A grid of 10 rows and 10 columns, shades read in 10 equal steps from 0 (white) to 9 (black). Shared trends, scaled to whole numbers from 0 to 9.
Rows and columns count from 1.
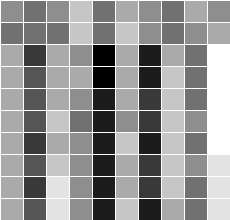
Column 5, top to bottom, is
5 5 9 9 8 8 8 8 8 8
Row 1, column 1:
4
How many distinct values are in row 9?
7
